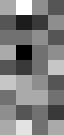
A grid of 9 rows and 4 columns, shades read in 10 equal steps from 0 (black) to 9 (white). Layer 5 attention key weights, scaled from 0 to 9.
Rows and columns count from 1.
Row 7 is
4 6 6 4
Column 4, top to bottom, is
3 5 3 5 7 3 4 2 6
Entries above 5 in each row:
2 0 0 1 1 2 2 0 3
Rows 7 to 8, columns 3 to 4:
6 4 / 4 2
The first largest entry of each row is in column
2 4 3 1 4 1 2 1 2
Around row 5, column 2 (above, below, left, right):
0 6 3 4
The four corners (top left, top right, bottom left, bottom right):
6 3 6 6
